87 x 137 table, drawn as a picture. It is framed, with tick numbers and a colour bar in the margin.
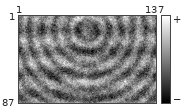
No overall slope runs across the table. Rings spread out from the top middle. Stripes running across repeat 4 times from top to bottom. The texture is blotchy.
